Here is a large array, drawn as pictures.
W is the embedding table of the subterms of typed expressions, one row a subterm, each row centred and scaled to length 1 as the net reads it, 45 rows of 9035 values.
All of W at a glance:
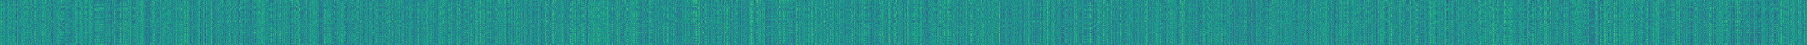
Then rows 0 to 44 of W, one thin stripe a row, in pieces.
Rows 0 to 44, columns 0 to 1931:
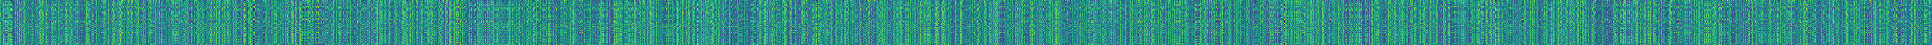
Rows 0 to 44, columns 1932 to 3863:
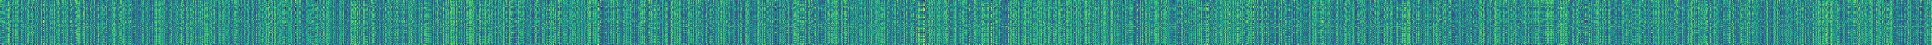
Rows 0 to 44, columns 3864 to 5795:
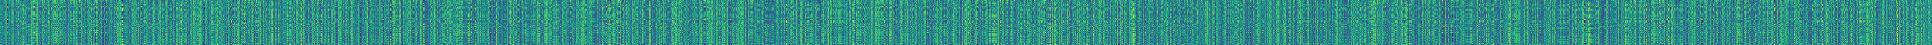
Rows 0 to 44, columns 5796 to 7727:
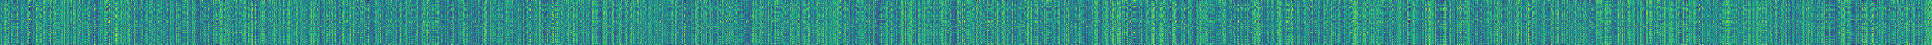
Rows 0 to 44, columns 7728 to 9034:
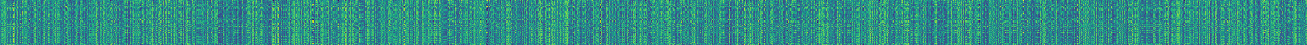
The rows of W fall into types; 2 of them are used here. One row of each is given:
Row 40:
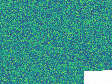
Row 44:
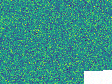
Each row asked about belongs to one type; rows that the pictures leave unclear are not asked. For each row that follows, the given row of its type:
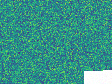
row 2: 40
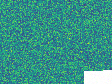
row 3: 40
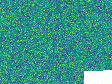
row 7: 44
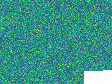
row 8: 44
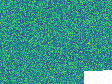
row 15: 40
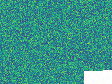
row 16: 40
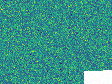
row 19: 40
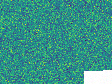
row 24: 44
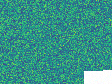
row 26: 44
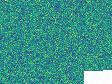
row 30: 44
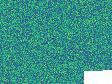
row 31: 40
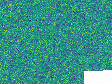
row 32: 44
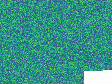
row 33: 40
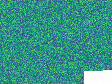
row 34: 40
